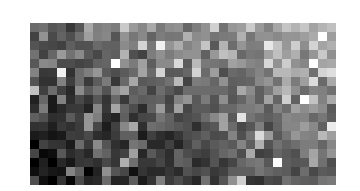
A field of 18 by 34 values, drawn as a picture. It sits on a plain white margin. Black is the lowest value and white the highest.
Values rise toward the top right. The bottom left is the ninth with the lowest average. No single row or column stands out from its neighbours. The top right is the ninth with the highest average. There are no regular stripes.
